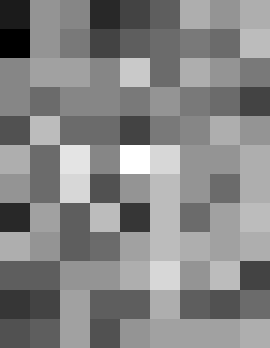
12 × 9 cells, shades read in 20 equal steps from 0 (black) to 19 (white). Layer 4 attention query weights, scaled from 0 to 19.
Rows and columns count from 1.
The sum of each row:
75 71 100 80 84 118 98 88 103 95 69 91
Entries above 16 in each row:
0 0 0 0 0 2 0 0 0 0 0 0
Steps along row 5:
up down same down up up up down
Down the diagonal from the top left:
2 11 12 10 5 16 11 12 13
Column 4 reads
3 5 10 10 8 10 6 14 8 11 7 6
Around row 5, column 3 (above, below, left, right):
10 17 14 8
